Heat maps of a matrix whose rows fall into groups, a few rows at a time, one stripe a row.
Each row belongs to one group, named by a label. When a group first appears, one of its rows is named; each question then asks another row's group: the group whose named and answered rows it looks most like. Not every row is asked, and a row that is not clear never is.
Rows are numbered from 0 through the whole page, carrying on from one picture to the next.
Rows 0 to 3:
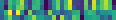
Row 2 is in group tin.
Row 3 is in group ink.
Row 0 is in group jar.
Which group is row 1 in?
jar
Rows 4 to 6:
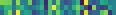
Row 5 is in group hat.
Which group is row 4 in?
tin
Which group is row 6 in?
tin
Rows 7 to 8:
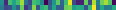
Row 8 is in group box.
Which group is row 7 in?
jar
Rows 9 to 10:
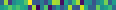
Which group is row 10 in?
jar
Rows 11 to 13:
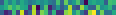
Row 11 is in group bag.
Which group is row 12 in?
jar
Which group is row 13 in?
box
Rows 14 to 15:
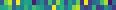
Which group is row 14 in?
tin
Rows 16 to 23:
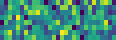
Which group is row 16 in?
jar
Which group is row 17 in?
ink
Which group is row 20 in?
tin
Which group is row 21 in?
jar
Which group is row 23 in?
ink
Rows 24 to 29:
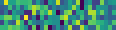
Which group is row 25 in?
ink
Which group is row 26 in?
box
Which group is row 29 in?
jar
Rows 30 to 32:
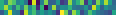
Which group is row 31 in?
hat
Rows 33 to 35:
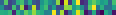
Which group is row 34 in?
box
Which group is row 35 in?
hat
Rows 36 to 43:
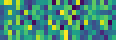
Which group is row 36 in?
bag
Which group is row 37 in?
jar
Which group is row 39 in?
jar
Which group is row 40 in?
tin
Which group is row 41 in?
tin
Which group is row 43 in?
ink
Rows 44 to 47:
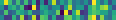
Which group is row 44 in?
hat
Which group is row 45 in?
box
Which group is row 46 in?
bag
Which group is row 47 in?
box
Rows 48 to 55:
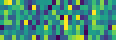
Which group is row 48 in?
bag
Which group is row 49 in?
jar
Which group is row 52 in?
hat
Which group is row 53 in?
bag
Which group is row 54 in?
bag
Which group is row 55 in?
box
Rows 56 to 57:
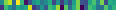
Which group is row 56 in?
bag
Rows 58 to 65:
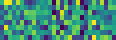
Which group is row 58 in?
bag
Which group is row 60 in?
ink
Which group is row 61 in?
ink
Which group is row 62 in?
box
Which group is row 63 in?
tin
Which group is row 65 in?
jar
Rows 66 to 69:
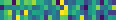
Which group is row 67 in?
bag
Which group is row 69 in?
hat
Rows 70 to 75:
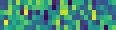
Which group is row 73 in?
jar
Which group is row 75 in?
bag
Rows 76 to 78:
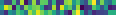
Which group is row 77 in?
hat
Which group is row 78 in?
ink
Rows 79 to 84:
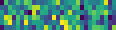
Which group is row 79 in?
tin
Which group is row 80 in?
ink
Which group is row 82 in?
hat
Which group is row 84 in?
bag
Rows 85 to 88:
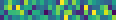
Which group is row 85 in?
ink
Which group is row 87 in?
jar
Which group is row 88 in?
bag
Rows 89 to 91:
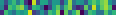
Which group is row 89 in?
box
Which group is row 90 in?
jar
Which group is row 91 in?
tin
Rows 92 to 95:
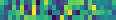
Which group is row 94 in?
jar
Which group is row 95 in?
ink
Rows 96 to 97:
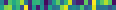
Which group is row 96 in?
jar
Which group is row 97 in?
hat
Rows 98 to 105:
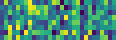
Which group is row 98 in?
tin
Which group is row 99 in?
ink
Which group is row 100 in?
ink
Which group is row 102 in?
tin
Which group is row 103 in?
tin
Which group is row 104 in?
ink
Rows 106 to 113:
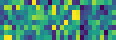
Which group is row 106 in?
jar
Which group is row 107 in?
hat
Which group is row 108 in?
ink
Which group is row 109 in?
ink
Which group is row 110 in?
bag
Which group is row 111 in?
hat
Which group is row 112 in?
bag
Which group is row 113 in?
bag
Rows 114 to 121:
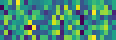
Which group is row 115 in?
bag
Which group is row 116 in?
jar
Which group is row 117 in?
hat
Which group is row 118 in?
tin
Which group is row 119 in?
box
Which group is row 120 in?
tin
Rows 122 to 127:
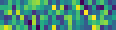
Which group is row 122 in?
ink
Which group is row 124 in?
tin
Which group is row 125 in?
box
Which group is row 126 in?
box
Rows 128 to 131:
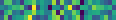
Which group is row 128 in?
ink
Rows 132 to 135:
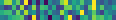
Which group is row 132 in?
hat
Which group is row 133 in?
box
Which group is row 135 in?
jar
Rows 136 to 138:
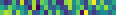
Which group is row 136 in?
box
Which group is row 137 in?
box
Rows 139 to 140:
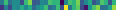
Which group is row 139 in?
tin
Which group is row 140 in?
bag
